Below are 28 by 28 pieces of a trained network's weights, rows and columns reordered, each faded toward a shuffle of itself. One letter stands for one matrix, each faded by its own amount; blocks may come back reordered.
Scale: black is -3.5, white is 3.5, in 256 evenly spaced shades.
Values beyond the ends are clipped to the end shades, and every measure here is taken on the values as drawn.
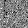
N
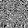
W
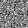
W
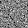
N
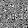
W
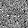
N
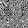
W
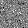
N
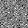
W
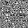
W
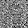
W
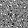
W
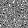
N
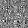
W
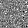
N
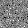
N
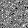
N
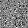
W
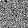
N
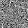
W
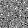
N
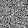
W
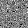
N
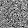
N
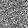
N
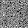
W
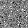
N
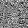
W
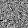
N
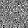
W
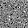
N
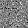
N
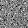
N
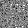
N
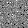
N
